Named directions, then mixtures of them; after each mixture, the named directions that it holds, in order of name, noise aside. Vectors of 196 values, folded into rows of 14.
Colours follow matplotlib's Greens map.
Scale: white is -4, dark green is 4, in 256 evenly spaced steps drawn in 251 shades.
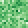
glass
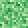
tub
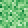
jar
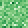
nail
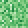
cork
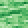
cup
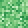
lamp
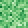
jar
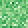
nail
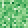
glass, nail, tub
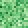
glass, jar, tub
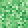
lamp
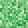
jar, lamp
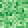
cup, jar, tub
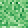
jar, nail, tub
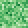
jar, tub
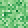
glass, lamp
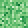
lamp, tub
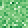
nail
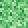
jar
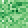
cork, cup, glass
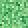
lamp, tub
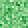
lamp, tub
